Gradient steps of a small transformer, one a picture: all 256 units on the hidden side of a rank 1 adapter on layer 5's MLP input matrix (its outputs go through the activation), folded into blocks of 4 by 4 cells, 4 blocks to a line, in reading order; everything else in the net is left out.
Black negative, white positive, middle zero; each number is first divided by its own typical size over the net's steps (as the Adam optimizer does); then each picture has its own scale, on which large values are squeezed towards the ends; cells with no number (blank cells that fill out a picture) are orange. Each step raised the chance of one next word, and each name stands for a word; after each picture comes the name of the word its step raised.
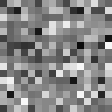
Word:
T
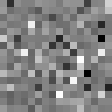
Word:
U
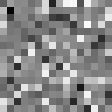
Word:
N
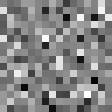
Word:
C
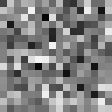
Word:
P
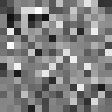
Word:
U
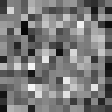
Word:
T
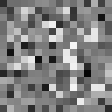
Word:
T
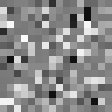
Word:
N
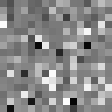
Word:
N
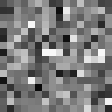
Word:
C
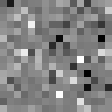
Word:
U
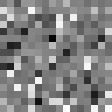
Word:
P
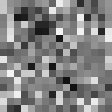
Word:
P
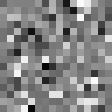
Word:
U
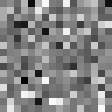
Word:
C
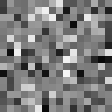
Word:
T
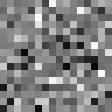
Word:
P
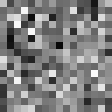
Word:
T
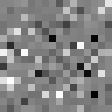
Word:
U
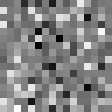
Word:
P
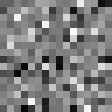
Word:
T
